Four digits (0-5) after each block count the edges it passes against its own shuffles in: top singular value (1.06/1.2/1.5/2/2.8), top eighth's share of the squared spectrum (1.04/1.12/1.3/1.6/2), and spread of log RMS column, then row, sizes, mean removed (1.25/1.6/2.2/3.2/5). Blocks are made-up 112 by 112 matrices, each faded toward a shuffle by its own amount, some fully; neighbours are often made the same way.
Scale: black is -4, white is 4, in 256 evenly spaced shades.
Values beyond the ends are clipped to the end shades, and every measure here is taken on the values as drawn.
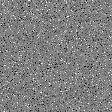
2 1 0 0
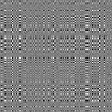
5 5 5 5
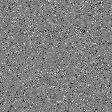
1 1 0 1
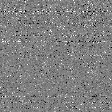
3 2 1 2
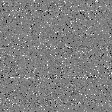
1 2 0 2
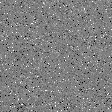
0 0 0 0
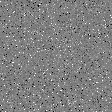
0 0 0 0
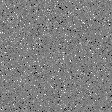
0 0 0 0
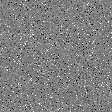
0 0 0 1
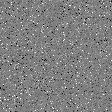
0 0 0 0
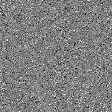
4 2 1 1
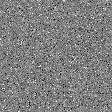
2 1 0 0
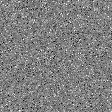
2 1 0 0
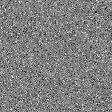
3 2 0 0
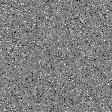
2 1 0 0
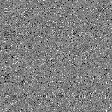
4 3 1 2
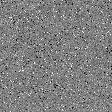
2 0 0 0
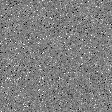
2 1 0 0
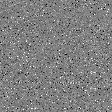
0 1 0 1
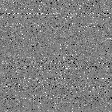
2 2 0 3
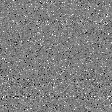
2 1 0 2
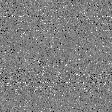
2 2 0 2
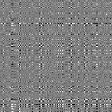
5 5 4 4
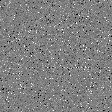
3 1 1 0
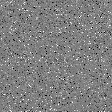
3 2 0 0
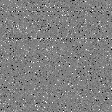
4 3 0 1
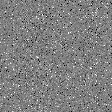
3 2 1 0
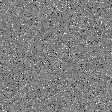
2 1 0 0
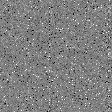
3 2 1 0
